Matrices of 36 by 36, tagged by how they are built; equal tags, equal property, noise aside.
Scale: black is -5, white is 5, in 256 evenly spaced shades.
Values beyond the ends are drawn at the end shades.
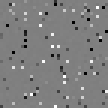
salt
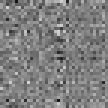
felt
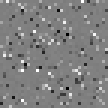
salt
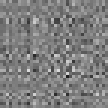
felt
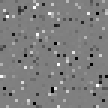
salt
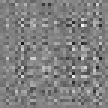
felt
